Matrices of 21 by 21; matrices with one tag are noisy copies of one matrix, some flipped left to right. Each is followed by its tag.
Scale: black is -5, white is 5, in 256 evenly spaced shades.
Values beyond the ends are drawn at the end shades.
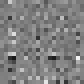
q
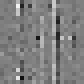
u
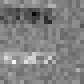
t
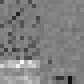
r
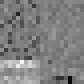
r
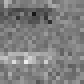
t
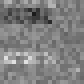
t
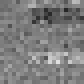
t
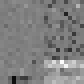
r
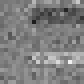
t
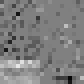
r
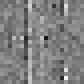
u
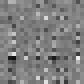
q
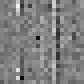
u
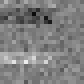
t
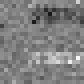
t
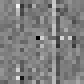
u
